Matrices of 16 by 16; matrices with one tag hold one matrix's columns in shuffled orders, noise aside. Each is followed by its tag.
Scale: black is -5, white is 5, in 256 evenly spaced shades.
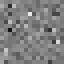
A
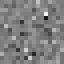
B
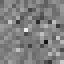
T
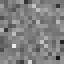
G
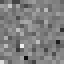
G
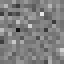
A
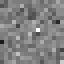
T
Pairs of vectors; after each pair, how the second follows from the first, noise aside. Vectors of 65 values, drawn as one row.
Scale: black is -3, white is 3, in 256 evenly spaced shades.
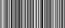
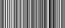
shuffled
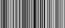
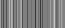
partly zeroed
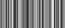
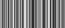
shuffled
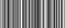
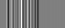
partly zeroed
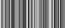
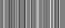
partly zeroed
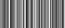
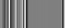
partly zeroed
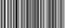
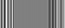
partly zeroed
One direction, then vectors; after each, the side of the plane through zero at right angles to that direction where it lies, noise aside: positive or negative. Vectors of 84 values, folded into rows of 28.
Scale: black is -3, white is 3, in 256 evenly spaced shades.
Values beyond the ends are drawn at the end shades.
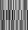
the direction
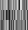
positive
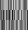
positive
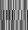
positive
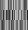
positive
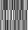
negative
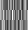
negative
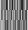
negative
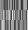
negative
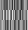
negative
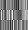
negative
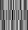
positive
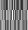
negative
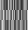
negative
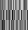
positive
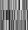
positive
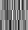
negative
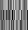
positive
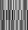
positive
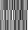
negative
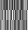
negative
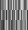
positive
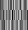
positive
